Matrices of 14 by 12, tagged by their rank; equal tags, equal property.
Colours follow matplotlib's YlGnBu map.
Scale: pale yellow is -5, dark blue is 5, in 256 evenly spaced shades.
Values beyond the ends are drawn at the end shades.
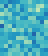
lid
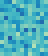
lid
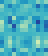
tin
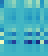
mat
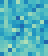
lid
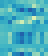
tin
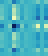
mat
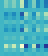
mat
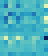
tin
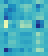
tin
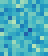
lid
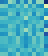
tin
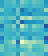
tin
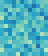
lid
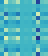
mat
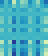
mat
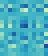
tin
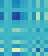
mat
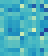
tin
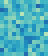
lid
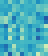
tin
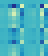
mat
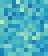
lid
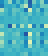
tin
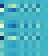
mat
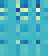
mat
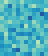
lid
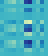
mat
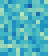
lid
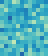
lid
